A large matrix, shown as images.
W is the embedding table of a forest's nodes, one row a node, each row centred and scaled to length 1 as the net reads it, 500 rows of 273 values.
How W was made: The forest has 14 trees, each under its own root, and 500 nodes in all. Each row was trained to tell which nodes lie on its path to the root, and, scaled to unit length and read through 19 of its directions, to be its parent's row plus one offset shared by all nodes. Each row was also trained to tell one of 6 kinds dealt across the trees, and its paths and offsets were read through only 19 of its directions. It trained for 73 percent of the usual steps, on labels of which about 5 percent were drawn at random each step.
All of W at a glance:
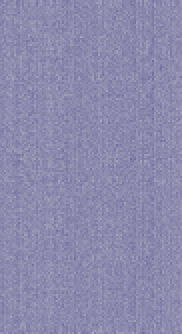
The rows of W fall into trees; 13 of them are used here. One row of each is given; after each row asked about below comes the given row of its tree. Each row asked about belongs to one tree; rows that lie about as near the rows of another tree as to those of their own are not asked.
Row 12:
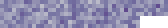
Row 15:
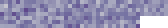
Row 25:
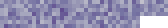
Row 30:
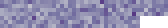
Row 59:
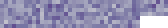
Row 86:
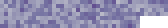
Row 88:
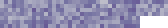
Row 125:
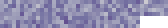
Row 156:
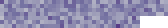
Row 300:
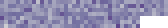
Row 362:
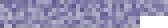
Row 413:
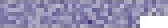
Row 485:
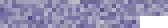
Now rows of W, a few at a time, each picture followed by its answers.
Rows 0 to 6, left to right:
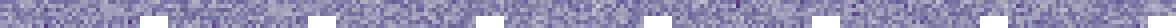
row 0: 88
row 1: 88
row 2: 413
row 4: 413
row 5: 413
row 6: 25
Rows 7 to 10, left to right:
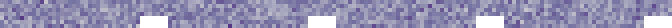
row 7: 362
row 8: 413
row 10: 413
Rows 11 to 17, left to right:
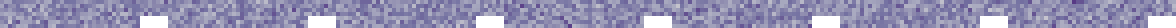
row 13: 362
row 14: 485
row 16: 125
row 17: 88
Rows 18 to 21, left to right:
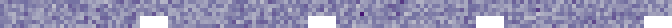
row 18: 12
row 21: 15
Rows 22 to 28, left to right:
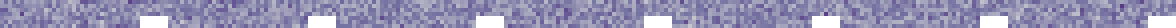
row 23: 362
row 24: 12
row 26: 88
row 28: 12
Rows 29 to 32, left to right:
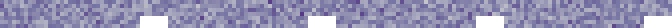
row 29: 86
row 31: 88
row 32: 362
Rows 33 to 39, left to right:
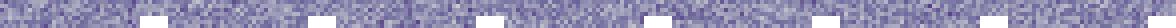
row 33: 88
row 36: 362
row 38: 88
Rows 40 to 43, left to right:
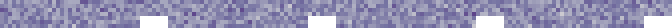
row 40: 485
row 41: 88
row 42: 59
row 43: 485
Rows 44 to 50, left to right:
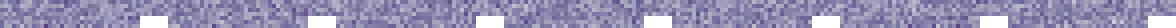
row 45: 300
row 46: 362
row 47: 12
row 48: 88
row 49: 300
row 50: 30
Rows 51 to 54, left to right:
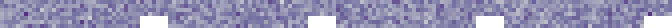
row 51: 413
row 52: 300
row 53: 485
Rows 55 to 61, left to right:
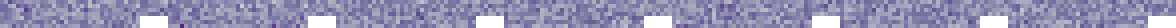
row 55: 485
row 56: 485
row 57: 362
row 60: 12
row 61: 125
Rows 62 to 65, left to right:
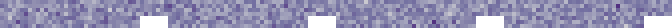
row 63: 485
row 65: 88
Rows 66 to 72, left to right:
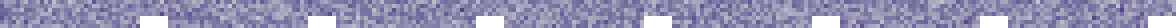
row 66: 485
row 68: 88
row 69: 59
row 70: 125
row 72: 88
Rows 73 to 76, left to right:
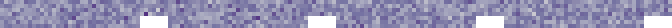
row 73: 25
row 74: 15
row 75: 12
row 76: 25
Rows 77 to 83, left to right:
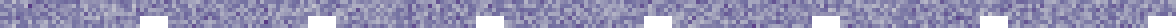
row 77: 125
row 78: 25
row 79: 25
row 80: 15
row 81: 362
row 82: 25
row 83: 30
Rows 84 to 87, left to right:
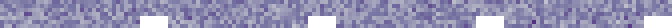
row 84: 362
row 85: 362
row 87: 25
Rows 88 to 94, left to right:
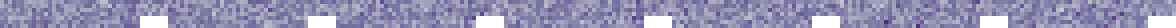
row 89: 485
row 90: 12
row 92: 362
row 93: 88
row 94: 12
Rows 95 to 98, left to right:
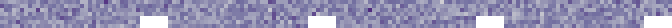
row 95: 125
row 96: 25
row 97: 88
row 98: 12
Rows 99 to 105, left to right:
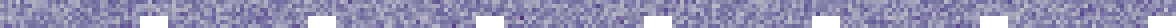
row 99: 413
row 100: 25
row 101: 485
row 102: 25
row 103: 413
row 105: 413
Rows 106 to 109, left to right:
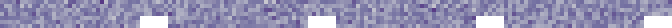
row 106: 30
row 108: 88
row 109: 59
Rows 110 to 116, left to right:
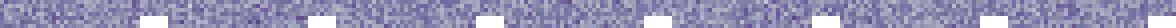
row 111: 88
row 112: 362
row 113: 413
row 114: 25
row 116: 300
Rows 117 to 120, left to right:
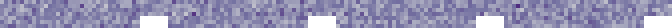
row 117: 413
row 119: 413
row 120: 125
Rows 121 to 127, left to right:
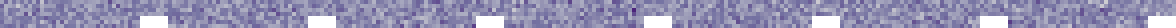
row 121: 12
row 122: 485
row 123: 485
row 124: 413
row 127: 12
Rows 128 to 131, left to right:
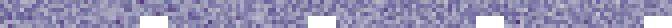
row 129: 485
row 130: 362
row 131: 485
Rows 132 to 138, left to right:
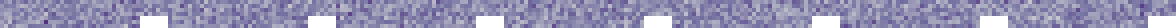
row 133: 88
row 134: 30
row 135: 59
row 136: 125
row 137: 12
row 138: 15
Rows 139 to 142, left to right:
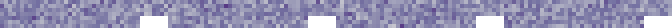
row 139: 30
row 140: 86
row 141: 25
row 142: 30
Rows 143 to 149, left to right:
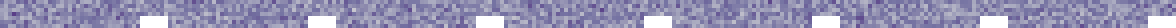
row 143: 25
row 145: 25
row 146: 362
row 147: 362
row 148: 125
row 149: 15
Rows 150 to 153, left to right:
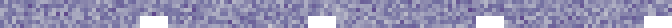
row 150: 59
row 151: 485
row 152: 362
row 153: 15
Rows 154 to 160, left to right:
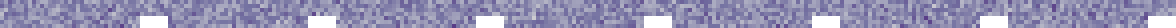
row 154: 25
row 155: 12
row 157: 25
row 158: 30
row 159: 413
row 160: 59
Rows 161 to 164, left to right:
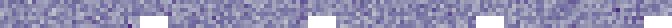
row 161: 25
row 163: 362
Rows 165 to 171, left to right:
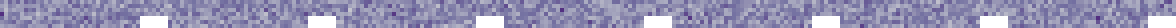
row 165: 15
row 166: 362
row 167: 125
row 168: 12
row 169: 25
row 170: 12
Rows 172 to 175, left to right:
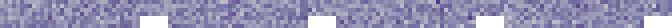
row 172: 413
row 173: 15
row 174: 30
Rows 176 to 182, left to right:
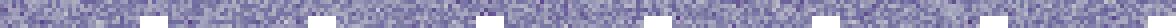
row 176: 485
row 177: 12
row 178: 88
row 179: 12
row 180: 413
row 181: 12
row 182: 12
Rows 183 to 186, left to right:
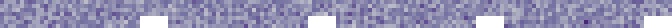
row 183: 59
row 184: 362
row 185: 88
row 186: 12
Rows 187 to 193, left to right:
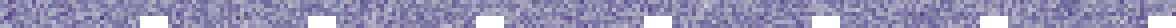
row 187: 300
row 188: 485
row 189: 59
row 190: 125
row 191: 25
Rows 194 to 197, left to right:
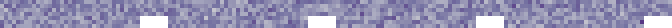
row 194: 362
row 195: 485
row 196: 88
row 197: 362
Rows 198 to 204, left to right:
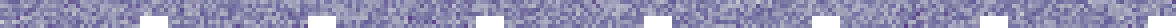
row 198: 15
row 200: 25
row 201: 15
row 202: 30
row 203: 25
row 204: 12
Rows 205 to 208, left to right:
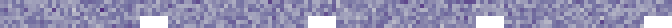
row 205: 485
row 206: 30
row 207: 88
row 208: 86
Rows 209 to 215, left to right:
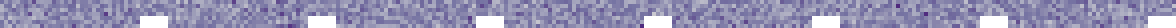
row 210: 413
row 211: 485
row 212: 413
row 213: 413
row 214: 59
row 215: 125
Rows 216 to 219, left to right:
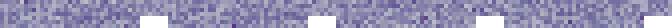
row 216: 15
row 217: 15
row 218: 125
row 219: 362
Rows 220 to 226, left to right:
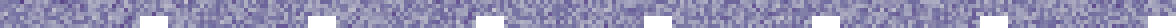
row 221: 362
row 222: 59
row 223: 156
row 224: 413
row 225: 12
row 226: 30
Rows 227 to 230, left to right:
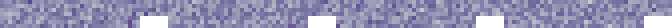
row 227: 12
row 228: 413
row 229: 362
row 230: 362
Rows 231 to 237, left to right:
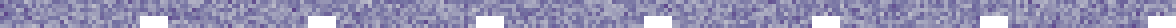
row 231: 485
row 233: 413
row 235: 300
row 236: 362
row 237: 413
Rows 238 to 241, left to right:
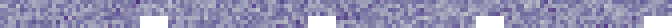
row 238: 15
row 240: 485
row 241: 413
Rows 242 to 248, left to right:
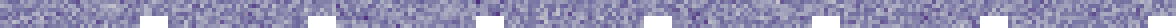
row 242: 15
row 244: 485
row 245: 59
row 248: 362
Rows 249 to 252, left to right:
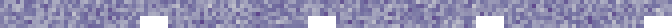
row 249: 59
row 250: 30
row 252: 125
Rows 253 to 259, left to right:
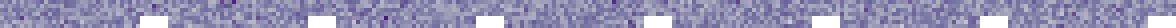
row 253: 362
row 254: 362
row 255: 88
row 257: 413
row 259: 59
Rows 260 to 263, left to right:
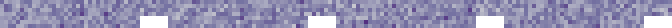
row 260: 156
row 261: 12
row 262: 15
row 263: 125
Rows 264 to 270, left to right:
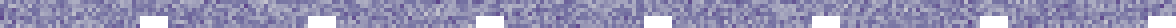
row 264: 485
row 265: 12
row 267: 15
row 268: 88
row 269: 59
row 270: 125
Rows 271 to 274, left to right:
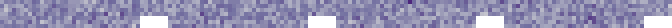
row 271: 25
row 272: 25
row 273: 59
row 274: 25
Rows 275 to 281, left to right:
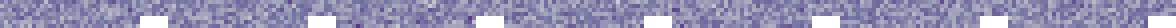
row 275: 362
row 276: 15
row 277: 12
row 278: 300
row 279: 485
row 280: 30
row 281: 362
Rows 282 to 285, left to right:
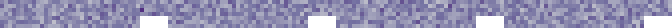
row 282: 30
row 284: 88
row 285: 300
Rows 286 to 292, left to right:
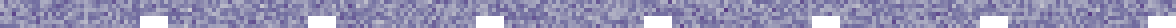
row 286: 362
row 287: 485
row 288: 25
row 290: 485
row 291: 86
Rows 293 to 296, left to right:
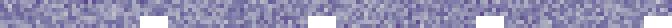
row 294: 25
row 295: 413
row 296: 59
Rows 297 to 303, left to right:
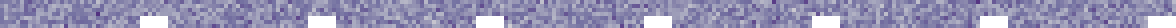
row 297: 12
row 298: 15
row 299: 485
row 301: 12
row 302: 12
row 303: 25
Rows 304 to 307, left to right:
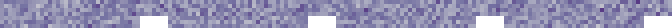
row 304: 30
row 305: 156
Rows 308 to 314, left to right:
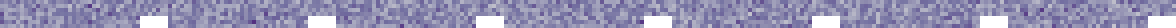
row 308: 88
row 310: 485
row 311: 156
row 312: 362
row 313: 12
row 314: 88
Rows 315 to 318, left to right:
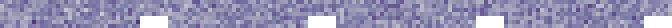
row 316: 59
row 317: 125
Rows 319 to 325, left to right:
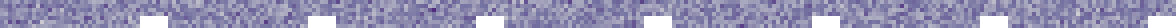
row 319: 125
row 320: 25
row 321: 88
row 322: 413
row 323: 300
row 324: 15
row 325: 413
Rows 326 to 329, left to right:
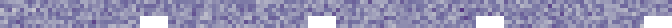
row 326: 125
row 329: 59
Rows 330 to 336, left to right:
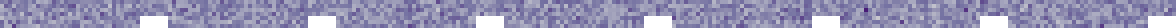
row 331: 362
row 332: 25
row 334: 15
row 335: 485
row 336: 300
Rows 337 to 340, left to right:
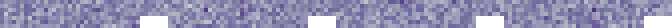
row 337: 88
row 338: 413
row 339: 413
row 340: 125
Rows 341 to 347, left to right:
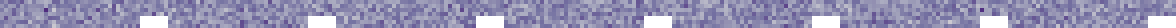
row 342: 25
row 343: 88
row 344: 12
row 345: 25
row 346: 30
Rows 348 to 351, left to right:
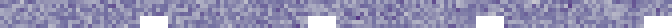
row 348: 30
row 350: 156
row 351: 413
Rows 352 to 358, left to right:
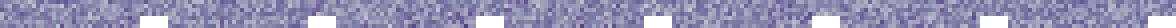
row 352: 413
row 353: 413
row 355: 88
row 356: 59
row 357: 485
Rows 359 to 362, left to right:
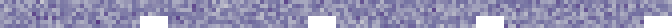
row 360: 485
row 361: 362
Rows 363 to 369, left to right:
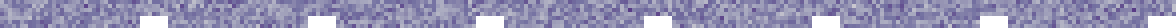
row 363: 88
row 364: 413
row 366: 88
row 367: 485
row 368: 59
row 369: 88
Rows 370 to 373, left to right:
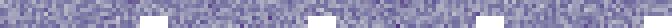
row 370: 12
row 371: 125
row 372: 362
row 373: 125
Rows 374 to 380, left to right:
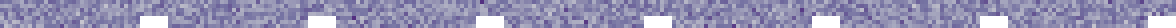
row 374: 362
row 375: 59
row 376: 15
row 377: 485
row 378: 362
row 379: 485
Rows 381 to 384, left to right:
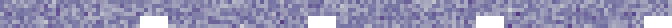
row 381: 59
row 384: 25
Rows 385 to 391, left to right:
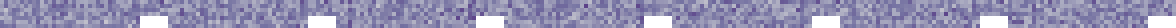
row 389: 413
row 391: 485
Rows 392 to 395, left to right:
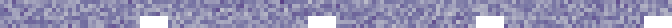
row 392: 485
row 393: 362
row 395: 362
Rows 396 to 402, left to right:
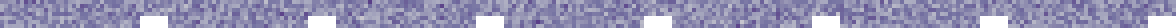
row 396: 362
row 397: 59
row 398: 15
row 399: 59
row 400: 25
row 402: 156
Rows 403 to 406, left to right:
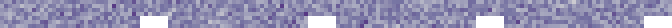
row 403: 88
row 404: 25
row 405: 12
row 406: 485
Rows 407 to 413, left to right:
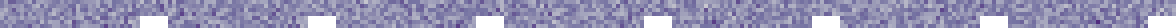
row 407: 25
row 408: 25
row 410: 300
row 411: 88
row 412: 485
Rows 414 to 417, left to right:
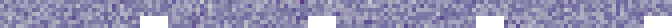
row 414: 88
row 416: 15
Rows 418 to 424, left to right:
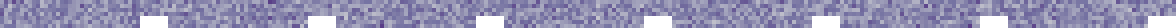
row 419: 25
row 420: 88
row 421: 125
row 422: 25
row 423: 25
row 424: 12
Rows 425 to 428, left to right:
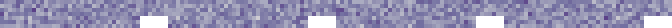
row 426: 12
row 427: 485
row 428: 88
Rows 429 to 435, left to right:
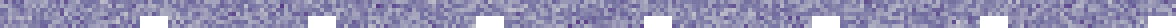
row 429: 88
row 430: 362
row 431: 86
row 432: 25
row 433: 86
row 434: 12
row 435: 125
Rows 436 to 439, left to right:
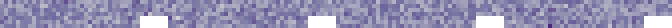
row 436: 413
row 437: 12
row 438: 59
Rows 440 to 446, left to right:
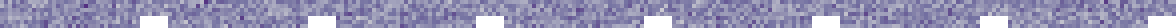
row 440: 88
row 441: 413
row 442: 15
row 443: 125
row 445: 88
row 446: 362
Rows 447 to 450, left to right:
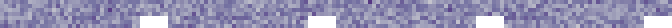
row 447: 25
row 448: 12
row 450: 485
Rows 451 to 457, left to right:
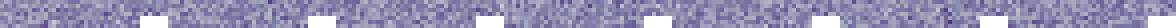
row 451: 88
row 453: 88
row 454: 413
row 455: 12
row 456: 485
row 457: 30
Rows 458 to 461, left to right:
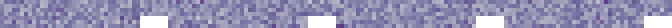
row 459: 25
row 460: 12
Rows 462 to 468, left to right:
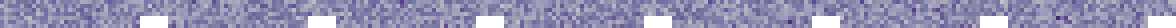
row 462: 362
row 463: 86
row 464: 88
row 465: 15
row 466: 485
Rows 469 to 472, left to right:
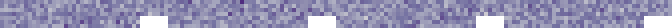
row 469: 25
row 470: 88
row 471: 15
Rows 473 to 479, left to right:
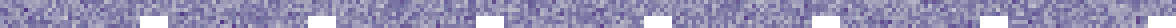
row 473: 485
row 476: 12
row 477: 413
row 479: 12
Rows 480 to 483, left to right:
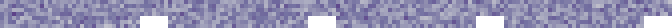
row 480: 300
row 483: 12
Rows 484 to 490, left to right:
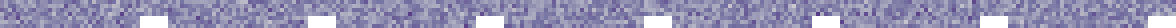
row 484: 25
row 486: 12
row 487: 25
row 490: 59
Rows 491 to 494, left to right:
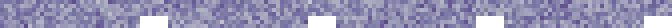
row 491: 12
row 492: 362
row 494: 125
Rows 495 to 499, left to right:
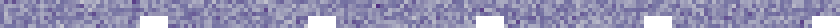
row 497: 125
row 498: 485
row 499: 413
